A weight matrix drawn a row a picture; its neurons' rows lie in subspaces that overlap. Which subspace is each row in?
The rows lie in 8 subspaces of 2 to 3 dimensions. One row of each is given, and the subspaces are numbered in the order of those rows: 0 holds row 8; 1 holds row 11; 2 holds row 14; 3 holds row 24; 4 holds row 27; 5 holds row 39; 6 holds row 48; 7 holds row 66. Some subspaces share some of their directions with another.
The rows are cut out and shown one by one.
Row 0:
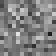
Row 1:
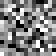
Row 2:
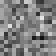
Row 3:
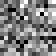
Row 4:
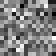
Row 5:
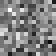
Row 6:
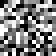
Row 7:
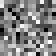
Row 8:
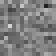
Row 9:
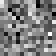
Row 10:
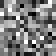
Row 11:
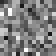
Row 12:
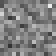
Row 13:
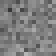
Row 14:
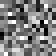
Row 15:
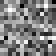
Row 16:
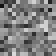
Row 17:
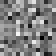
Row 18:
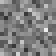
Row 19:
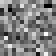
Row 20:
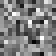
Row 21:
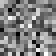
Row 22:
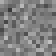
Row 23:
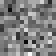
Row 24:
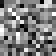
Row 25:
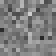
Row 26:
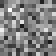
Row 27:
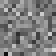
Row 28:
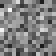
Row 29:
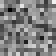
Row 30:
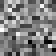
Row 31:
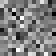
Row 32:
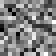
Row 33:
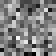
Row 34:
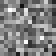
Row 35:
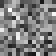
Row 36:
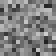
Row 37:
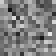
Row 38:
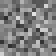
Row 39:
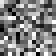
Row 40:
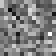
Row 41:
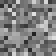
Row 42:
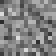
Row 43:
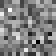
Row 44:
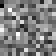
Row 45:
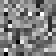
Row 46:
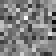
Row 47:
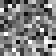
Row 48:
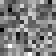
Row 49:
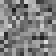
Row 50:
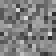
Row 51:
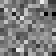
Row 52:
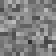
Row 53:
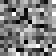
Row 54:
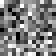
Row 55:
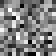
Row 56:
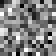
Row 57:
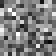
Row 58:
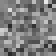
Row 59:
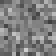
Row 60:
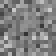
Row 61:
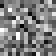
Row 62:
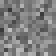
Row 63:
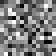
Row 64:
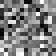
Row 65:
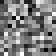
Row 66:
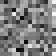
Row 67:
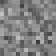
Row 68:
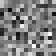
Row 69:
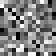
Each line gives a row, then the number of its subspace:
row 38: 1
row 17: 5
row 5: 6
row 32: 5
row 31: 7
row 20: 5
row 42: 1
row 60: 4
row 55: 3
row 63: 2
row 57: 3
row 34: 7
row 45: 4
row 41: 6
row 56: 1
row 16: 6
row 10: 6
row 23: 6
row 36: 0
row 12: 6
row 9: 2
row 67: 1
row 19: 0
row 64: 2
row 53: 7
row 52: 0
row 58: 6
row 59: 1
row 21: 5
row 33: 3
